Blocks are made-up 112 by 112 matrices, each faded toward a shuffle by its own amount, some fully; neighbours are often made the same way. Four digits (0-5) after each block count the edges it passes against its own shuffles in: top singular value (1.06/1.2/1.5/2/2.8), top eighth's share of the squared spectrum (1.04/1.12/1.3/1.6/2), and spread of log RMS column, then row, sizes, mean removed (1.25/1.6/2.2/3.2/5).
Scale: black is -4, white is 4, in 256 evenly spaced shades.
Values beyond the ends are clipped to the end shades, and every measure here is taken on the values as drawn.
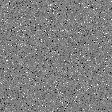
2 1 0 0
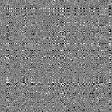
5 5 3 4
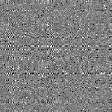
5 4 3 3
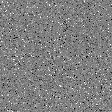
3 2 0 1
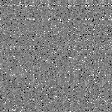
4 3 2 2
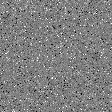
1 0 0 0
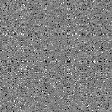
4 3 2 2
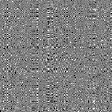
5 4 3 3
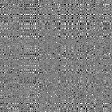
5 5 3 4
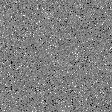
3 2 0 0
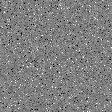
1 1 0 0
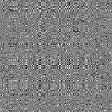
5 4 3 3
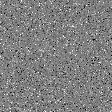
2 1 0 0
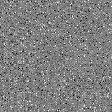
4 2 0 0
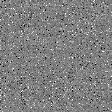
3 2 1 1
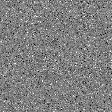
3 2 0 1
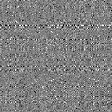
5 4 2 3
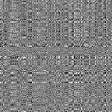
5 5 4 4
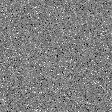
0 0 0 0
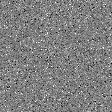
0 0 0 0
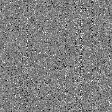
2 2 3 0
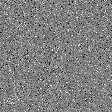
0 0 0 0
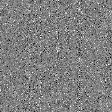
1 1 3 0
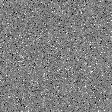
0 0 0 0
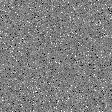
0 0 0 0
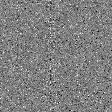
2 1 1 0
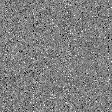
1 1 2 0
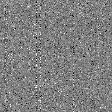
2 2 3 0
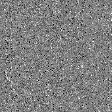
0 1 2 0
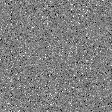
1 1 1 0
